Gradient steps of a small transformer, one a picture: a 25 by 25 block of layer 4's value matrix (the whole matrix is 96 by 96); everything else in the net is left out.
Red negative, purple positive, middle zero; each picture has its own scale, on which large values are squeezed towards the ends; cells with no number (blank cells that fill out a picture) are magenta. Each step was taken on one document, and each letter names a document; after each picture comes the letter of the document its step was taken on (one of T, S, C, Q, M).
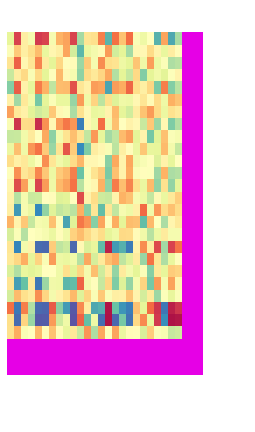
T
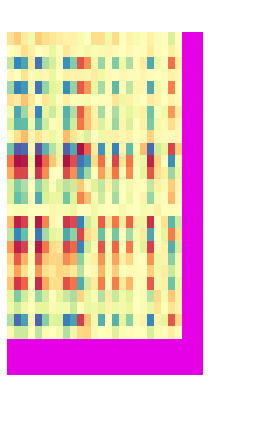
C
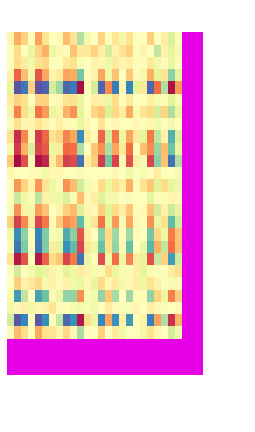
C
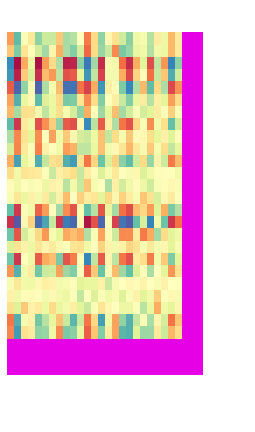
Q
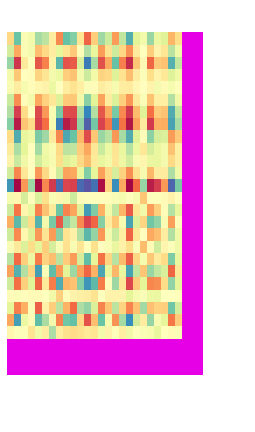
Q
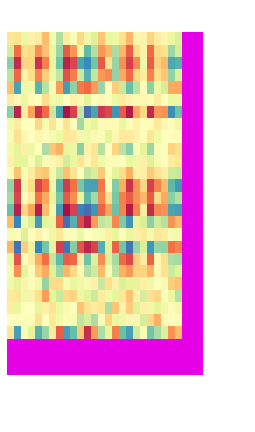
Q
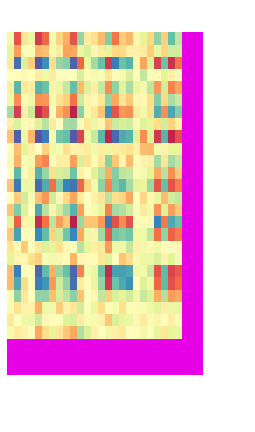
T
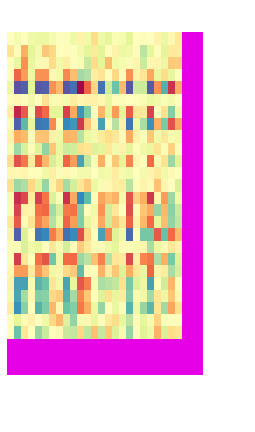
C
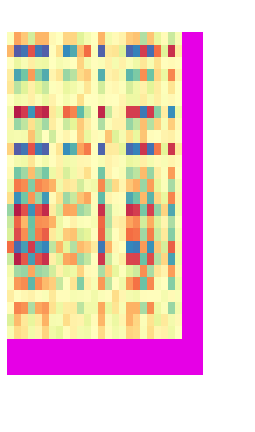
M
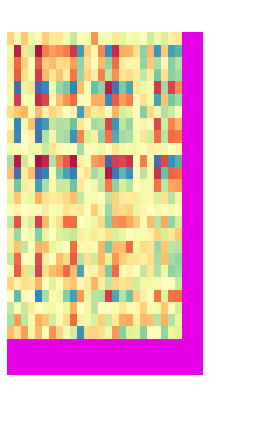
T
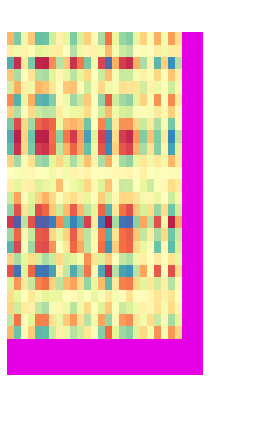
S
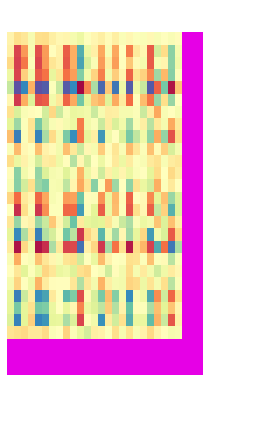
C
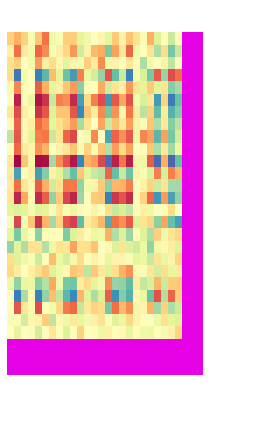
T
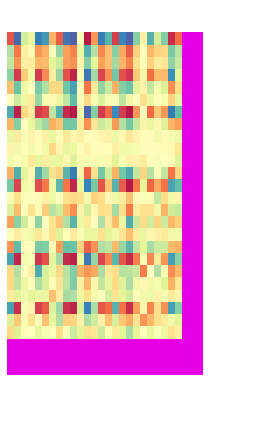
Q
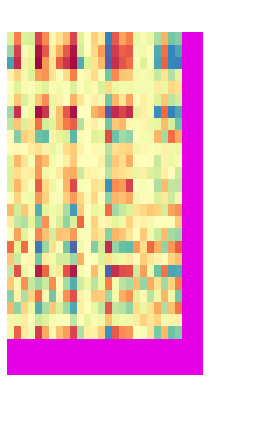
T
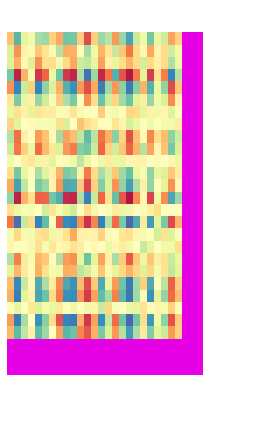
Q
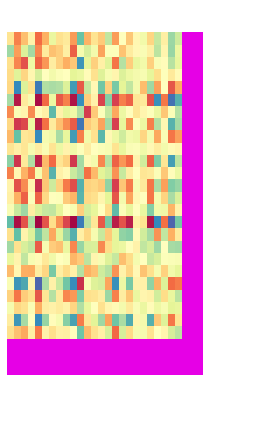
T
